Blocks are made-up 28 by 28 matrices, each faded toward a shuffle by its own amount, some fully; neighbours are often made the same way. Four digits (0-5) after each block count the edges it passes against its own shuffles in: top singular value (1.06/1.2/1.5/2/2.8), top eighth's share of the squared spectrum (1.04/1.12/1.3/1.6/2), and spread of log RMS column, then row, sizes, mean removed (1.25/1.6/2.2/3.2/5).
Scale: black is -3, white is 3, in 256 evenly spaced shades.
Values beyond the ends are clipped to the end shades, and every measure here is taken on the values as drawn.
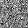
1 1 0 0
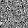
2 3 1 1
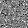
0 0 0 0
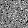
0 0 0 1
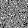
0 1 0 0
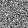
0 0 0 0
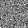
0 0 0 0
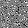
0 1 0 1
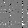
3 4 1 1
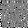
3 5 2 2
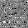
2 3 1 1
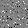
1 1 0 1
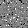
1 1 0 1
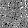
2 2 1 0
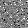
1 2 1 0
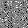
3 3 0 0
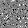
1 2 0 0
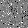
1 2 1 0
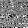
2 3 0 3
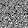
0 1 0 0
